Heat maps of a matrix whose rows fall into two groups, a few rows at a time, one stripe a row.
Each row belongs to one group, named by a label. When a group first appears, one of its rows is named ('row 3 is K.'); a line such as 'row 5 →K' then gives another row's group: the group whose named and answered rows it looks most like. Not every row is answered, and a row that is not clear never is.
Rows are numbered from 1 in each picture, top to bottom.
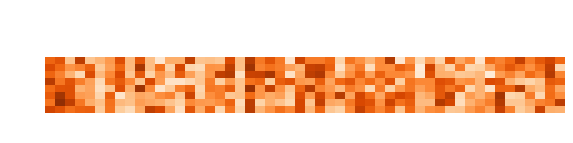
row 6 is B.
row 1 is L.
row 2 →L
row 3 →L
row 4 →B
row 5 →L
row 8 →B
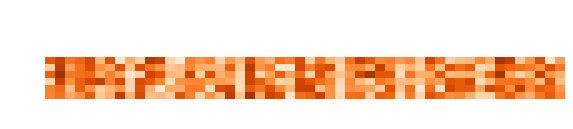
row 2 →L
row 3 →B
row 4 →L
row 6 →L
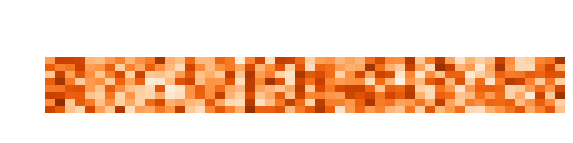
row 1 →B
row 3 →L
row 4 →L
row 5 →B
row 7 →B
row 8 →L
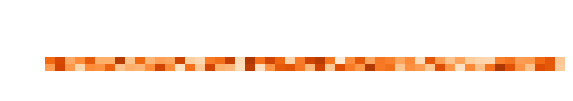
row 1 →L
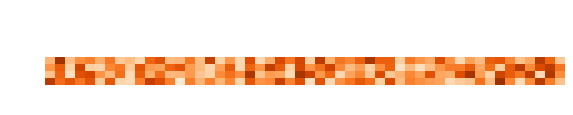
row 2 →L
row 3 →L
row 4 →B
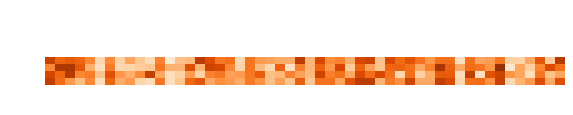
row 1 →B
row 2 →B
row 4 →B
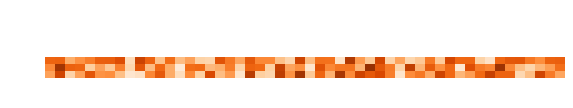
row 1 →L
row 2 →B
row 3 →B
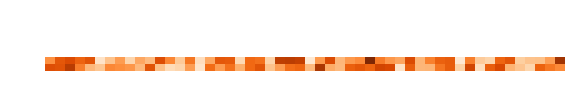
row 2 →B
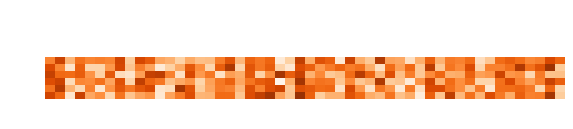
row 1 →L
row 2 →L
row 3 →B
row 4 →L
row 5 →L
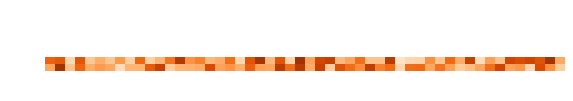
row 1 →L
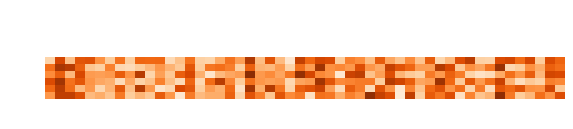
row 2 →B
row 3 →L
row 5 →L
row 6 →B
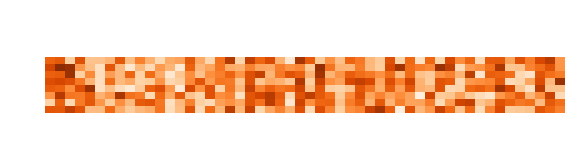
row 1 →L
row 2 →B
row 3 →B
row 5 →B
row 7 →L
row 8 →B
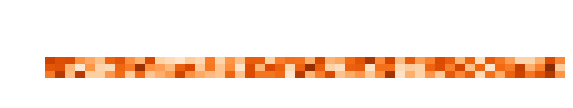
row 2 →L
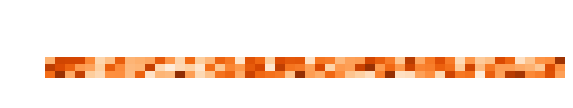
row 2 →B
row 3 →L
